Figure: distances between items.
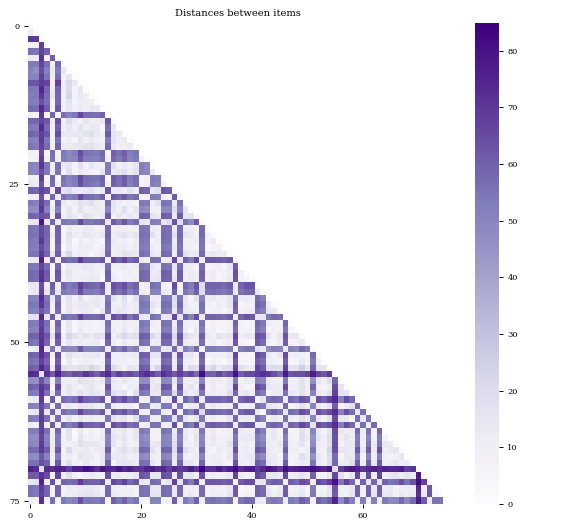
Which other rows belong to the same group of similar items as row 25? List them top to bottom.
0, 1, 3, 5, 14, 20, 21, 24, 27, 31, 37, 41, 42, 46, 51, 59, 61, 63, 72, 75
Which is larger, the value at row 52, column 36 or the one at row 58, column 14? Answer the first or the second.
the second
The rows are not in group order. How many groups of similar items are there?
3
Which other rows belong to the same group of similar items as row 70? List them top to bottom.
2, 55
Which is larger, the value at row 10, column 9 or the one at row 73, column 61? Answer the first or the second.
the second
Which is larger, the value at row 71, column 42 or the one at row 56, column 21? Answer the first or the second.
the first
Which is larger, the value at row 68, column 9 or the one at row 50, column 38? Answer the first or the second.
the first
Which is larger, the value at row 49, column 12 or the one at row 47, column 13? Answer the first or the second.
the first
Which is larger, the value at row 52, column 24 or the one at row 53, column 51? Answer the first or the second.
the first
